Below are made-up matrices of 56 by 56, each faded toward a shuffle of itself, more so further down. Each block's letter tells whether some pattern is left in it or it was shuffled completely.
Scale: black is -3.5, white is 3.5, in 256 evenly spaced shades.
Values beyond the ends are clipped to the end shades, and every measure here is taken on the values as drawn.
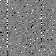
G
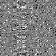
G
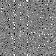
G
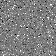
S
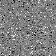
G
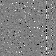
G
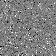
S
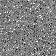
S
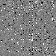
G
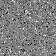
S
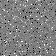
S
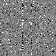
G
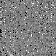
G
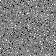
S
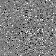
G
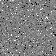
S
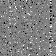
G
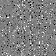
G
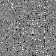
G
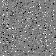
G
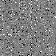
G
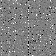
G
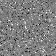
S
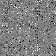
G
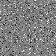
G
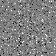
G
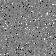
S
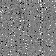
G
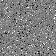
S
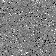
S
